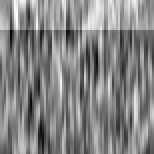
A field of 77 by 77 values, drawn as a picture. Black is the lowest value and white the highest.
Ninth with the highest average: top middle. Grain: streaks running down. Seam: horizontal, 20% of the way down, the top part higher.
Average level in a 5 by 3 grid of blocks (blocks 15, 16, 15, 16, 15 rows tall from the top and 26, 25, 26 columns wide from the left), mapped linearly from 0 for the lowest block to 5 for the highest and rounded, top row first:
455 | 020 | 121 | 122 | 111
